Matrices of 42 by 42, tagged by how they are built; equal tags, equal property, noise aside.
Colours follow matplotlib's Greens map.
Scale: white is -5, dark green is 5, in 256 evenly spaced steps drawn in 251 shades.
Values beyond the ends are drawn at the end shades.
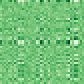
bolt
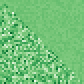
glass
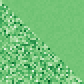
glass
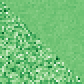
glass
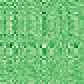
bolt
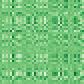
bolt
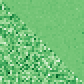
glass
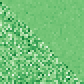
glass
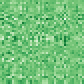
bolt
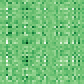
bolt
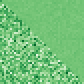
glass
